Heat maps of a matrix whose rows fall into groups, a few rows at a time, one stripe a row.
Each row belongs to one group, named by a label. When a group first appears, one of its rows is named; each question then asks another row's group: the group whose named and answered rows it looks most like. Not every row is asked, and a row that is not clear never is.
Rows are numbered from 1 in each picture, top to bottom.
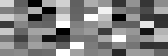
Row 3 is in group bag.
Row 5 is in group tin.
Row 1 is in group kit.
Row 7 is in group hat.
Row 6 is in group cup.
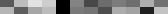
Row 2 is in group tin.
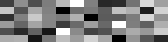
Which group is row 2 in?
tin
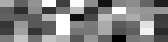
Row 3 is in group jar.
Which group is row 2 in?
cup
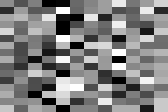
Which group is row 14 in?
kit
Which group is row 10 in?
cup
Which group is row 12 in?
kit
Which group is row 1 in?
cup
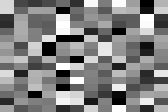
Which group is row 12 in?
hat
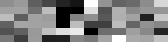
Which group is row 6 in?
cup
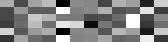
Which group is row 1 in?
tin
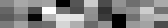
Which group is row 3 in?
kit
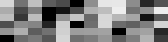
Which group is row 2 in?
cup
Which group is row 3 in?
hat
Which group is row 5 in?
bag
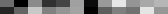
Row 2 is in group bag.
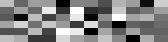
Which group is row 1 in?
tin
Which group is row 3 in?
cup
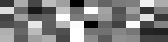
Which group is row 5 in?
hat
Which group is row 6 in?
hat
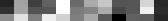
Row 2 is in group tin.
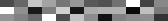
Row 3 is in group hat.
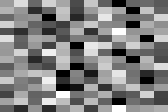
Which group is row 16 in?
cup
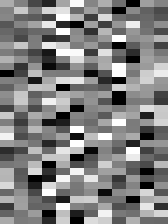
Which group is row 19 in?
hat
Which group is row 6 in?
cup
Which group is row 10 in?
cup
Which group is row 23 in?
jar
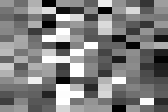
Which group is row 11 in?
hat
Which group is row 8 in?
hat
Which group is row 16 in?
bag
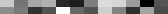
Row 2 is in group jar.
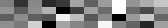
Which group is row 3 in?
bag
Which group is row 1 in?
cup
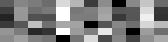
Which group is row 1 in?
bag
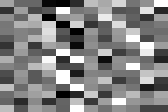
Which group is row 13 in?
hat
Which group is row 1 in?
cup
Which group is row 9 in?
hat
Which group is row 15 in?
cup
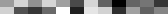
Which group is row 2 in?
kit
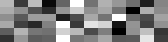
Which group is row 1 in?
hat
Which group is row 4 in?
kit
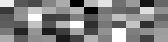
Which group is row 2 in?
bag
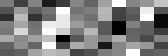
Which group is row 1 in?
cup
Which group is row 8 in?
jar
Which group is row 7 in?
hat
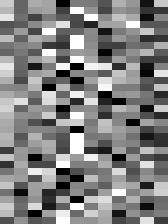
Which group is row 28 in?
cup
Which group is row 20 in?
hat
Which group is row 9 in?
hat
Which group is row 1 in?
tin
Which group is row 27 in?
tin
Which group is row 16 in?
tin
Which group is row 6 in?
hat
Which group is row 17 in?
hat
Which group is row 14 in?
hat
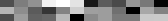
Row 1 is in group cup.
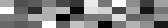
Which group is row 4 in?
hat
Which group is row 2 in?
kit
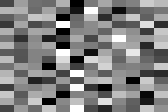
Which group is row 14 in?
tin
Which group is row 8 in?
jar
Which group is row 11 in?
hat
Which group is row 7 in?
tin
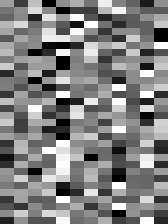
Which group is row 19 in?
cup
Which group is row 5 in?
hat
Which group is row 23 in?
bag
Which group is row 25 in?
kit
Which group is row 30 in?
cup
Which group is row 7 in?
cup
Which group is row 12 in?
kit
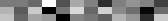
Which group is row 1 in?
hat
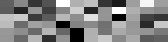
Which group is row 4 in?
tin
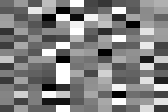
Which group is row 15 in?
cup
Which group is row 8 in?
hat
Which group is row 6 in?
cup
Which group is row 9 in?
tin
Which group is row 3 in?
kit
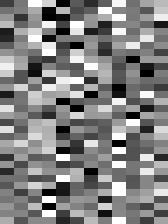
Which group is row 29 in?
hat
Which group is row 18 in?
jar
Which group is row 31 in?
hat
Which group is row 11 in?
kit
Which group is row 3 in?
cup
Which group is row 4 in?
hat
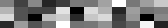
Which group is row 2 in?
kit
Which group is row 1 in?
cup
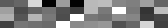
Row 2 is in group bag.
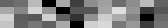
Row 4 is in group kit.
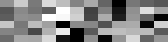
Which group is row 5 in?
jar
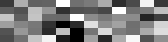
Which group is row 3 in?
hat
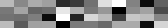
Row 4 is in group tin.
